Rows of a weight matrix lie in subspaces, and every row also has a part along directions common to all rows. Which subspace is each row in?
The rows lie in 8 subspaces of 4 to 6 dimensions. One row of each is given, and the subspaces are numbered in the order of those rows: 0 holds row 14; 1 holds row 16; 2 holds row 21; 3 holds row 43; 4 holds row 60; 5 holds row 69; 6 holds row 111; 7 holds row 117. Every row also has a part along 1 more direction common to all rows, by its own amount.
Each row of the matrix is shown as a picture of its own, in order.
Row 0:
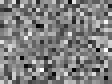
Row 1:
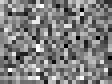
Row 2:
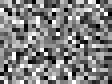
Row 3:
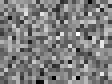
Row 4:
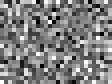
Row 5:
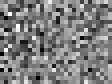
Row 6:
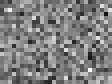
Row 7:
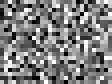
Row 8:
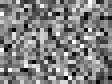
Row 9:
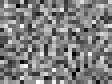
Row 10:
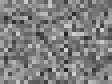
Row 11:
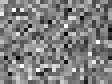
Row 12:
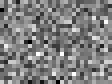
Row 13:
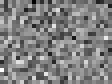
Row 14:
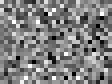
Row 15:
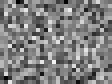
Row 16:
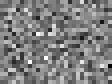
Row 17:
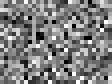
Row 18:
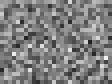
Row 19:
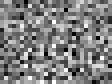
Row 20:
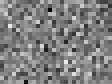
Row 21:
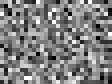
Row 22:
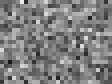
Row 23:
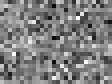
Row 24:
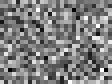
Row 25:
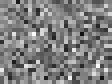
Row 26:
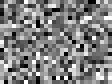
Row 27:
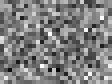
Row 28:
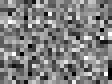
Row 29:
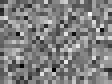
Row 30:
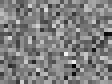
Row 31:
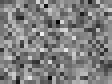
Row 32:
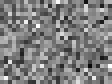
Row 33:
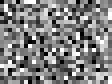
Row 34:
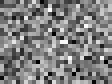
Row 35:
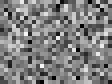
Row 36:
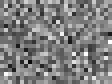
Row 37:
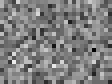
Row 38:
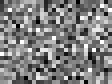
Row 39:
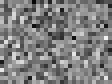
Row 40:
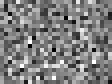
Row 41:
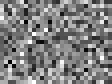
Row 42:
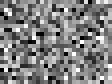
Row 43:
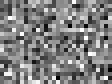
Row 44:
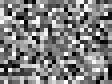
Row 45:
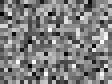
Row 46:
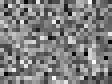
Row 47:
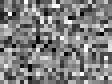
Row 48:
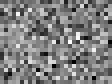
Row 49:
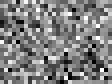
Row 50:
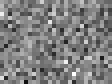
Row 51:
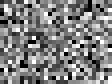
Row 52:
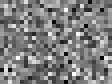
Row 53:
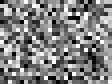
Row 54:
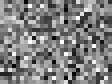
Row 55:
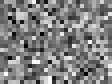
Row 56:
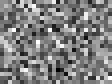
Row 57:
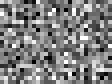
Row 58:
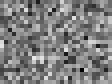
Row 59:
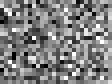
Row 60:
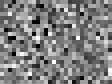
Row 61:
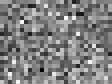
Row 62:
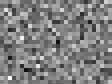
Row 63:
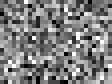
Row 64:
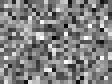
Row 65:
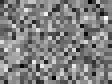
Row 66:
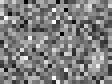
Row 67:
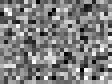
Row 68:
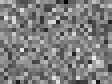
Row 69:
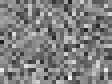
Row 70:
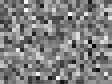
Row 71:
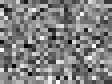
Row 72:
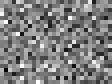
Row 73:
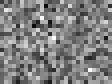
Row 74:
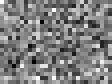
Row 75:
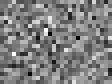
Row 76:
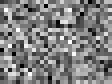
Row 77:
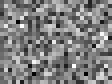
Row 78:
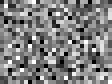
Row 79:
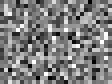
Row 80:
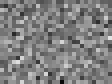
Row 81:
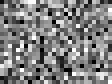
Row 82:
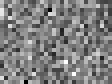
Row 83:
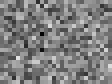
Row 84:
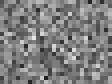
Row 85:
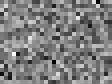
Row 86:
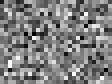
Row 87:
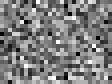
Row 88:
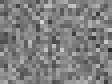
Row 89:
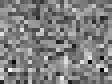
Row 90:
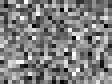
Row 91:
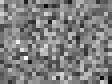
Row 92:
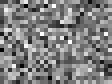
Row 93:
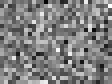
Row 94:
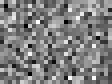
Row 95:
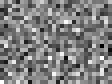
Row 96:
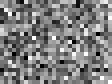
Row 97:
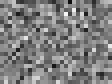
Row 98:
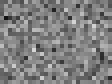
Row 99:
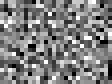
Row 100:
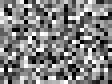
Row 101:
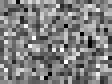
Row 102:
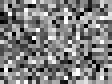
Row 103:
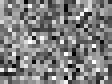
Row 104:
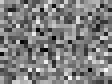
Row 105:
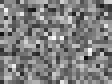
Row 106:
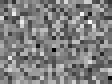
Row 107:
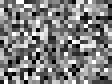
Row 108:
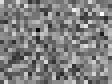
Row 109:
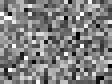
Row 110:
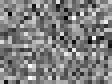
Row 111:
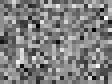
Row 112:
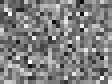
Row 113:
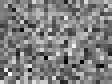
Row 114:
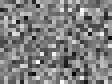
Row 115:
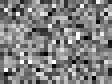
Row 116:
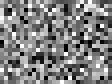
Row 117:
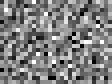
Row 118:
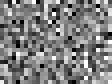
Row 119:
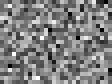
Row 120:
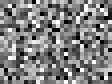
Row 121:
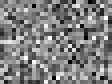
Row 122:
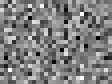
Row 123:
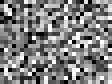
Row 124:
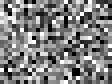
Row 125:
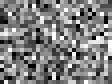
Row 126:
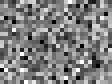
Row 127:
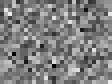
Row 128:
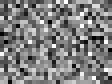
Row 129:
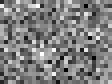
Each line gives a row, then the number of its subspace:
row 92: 0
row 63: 7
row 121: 3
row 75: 4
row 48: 2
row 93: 1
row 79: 7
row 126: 6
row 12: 1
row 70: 0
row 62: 6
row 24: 1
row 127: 5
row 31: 0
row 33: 5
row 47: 3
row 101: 5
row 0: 1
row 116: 5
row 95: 1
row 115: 2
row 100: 5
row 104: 0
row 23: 2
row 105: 0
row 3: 3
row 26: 3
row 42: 0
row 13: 7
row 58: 5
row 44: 4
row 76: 0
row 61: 1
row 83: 0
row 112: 3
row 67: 5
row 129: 1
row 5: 0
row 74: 6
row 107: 3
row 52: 7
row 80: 7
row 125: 3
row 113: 1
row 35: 3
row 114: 7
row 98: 6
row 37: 5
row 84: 5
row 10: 4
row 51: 4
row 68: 6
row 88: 6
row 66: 6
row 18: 5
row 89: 1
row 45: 7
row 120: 6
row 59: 3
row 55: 0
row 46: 2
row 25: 5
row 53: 1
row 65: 3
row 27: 6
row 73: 0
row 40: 5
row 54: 2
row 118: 2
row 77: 7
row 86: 3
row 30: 2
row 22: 3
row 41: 6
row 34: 7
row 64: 4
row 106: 6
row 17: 4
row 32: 6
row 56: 6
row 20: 7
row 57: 5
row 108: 3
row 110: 3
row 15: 6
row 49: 1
